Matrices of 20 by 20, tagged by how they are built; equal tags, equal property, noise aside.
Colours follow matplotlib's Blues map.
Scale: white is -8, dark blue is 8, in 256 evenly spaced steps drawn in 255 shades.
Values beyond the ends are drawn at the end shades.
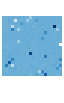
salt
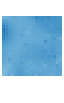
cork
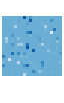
salt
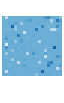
salt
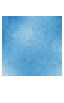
cork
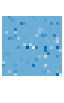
salt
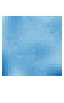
cork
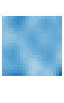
cork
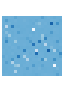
salt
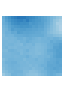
cork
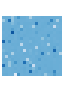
salt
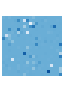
salt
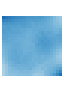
cork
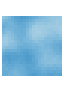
cork
